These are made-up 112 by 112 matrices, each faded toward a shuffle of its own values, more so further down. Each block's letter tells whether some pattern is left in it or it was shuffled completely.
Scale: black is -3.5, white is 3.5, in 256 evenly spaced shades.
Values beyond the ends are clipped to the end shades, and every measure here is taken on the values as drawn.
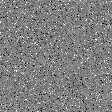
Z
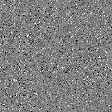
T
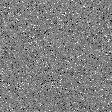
Z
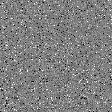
T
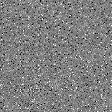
T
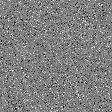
Z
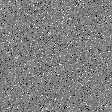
Z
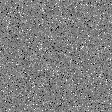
Z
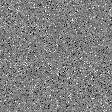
Z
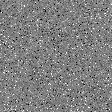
Z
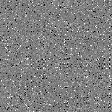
T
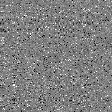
T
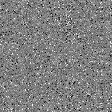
T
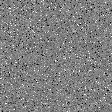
Z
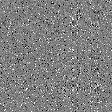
T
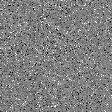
T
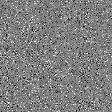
T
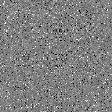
T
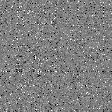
T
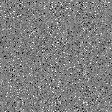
T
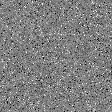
Z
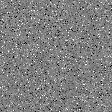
Z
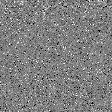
T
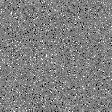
T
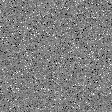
Z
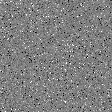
Z
